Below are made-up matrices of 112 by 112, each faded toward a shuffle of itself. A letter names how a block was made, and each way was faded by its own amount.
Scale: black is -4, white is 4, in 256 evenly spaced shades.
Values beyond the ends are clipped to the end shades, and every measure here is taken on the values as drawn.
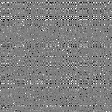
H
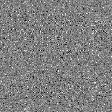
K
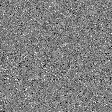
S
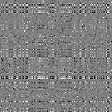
H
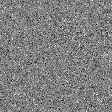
S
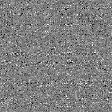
K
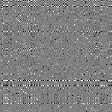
H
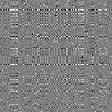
H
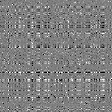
H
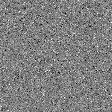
S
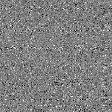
K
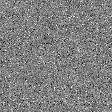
S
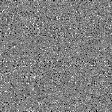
K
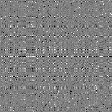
H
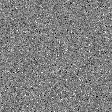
S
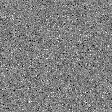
S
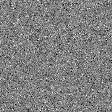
S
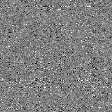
K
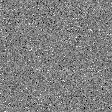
S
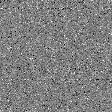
S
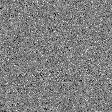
S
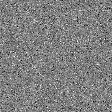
S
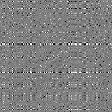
H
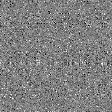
K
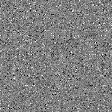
K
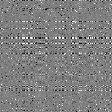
H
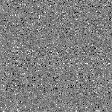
K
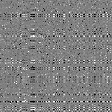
H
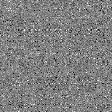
K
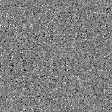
K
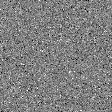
S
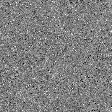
S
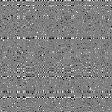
H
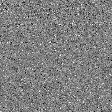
S
